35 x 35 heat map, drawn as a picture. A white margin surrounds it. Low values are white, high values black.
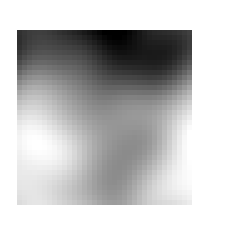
Average level on the scale: 40%. Stripes: none. Grain: smooth. Slope: up to the top. Lone odd cells: none.
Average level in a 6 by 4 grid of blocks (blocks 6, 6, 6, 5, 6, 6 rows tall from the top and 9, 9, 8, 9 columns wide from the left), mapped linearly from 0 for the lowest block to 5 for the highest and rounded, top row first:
4 4 5 4 / 2 3 4 4 / 1 2 2 2 / 0 1 2 1 / 0 1 2 1 / 0 1 2 0
